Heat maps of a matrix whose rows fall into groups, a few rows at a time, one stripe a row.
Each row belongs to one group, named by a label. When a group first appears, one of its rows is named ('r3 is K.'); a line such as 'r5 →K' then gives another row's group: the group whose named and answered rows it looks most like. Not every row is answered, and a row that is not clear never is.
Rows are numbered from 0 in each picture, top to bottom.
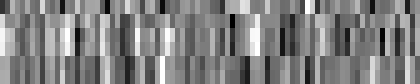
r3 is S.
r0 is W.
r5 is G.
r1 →S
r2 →S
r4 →G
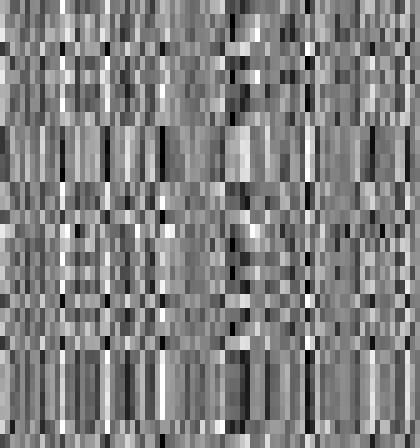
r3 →W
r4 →G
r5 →S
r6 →G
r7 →G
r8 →S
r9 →W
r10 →W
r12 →W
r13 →G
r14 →G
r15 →W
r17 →S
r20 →G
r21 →W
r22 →G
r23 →S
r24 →W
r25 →G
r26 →G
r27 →G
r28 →G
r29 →G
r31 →W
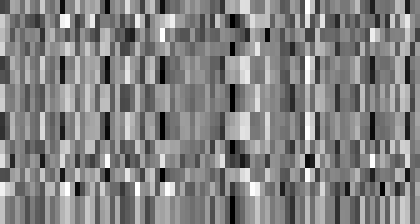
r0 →W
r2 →G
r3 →S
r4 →W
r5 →W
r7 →S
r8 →W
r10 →S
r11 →G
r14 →S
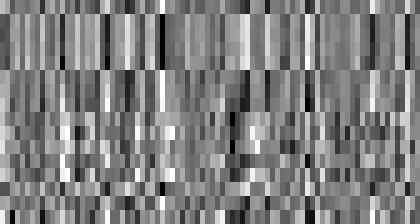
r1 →W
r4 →W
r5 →G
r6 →G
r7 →G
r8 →S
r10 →S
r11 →G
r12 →S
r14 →G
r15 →G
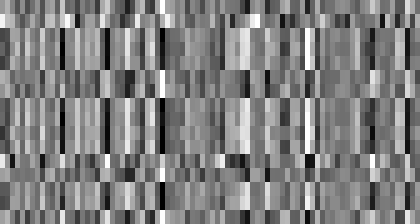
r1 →S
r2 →W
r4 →W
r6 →G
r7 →W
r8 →W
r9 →W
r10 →W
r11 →G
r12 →G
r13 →W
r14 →W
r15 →G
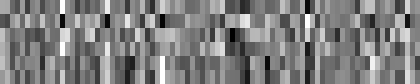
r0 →G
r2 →S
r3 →G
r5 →G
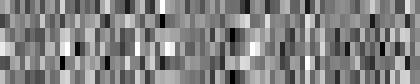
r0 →G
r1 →W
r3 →S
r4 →W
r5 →S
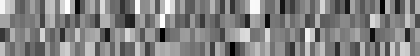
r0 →S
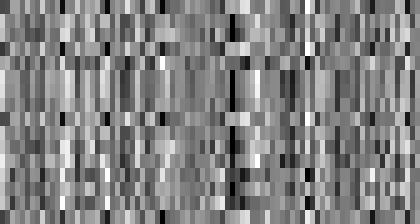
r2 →S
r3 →W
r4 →G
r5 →S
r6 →S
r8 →W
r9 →S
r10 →S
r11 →S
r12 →G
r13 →S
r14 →G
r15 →W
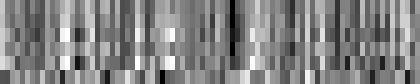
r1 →S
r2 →S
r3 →S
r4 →S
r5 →W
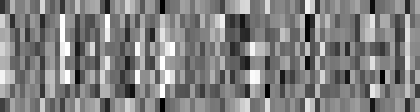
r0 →W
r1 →G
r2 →G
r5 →S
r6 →G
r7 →W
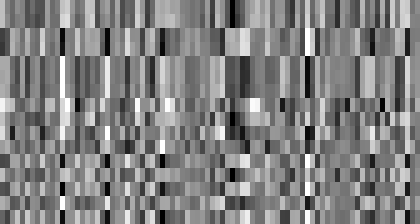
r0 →S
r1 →S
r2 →W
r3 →W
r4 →G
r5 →G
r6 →G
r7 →S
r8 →S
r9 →G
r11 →W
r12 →S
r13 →W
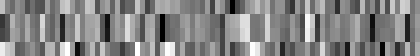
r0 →S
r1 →W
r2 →W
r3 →S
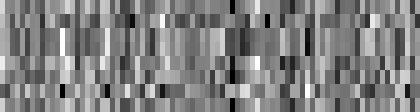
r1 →G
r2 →G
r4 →S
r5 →S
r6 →W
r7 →S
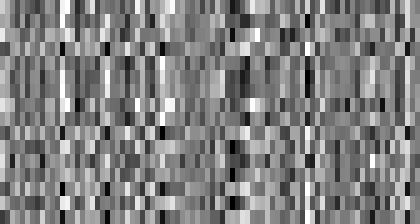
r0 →S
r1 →G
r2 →S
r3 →W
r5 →G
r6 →G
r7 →S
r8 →G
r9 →W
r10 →S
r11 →G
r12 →S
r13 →W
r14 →S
